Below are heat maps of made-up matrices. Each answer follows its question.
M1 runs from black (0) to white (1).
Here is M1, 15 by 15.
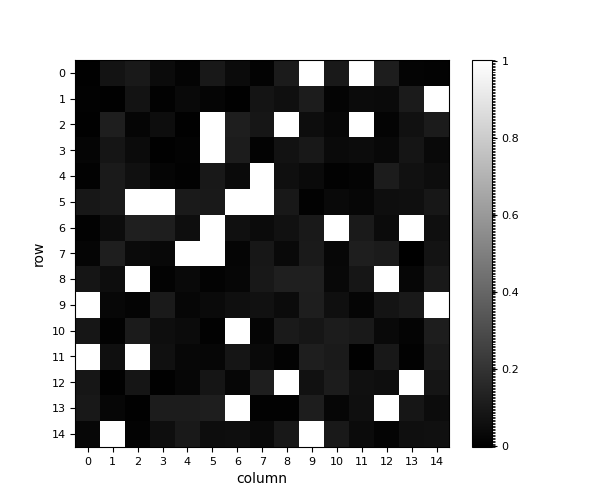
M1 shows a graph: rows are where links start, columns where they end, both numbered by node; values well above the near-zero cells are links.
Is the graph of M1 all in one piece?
yes
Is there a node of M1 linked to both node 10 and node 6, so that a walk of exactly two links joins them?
no
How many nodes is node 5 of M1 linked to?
4
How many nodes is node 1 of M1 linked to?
1
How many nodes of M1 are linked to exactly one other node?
4
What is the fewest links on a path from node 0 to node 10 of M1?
5
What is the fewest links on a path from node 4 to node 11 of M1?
4
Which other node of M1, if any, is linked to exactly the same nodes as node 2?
none
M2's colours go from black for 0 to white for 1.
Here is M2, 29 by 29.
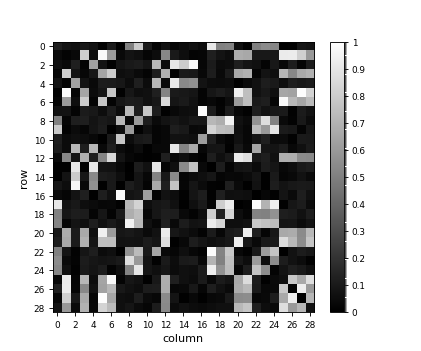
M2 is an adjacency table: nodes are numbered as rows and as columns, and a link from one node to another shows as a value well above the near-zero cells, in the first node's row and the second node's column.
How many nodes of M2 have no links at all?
0
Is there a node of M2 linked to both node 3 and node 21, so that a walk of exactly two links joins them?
yes
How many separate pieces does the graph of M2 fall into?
2
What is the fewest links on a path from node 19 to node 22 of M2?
1
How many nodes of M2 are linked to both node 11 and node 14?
3
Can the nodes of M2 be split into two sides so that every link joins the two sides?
no
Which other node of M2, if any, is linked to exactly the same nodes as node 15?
node 14
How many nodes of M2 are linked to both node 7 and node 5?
0
